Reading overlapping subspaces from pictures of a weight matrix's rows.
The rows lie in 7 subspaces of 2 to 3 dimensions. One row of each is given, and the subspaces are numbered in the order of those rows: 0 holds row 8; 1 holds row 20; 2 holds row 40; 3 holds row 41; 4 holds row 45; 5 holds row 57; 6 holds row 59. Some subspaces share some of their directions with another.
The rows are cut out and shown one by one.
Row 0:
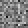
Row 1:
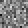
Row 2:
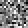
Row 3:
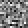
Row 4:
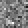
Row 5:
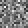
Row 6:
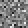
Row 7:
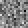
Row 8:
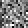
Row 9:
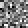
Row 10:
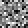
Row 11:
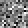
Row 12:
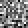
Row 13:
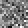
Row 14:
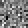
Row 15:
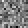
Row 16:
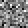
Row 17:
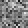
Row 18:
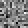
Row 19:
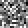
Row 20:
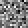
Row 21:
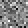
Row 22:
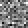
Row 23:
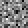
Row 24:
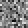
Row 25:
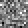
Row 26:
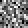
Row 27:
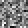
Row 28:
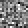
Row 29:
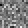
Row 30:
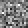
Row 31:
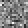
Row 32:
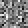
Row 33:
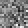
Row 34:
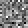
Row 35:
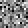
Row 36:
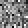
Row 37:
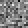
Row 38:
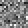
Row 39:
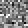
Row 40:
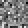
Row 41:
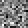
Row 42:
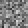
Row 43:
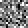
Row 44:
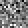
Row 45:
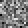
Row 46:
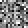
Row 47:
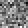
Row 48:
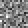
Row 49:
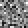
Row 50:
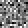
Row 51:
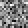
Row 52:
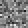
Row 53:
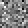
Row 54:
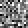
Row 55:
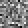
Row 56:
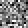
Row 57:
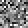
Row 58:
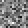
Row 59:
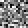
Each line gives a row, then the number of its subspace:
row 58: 3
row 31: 0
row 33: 0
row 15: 2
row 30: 5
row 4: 3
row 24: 4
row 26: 4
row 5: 5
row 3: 5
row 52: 2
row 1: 4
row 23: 1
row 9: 6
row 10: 1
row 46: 5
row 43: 6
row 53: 1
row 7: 4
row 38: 5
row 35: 5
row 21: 2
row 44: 1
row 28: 5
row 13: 0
